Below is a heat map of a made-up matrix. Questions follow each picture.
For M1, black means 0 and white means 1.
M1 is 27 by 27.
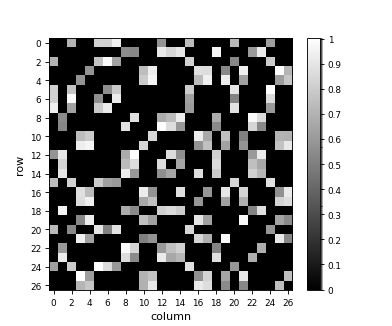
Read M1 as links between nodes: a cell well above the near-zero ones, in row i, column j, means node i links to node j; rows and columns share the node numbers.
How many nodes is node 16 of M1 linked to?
10
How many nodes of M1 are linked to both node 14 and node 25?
1
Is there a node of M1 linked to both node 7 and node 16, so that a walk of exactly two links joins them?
no
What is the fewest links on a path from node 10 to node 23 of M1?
3
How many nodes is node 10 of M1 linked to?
9
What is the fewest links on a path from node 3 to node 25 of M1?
1
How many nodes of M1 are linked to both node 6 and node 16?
0
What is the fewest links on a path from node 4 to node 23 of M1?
3
